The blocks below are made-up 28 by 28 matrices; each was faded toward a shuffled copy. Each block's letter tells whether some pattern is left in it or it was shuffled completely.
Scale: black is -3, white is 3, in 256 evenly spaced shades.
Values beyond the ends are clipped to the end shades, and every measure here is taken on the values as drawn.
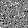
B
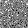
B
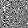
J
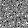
B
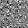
J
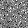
B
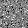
B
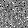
B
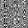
J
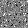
B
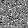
B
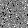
B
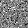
B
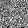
B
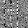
J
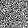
B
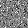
B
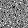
B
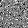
B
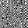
J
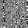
J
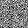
B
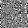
J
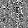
J
